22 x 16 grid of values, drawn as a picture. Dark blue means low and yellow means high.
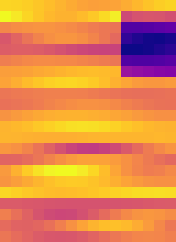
Odd patch: lower, in the top right. Grain: streaks across. Average level on the scale: 70%. Histogram: skewed, a long tail of low values. Ninth with the lowest average: top right.
